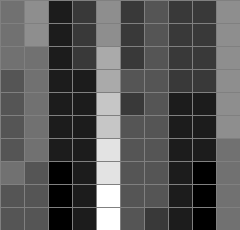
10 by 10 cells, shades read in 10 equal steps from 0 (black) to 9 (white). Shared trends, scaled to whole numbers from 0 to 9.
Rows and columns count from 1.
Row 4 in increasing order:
1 1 2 2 3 3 3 4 5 6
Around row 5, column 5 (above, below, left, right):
6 7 1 2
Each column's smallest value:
3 3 0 1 5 2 2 1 0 4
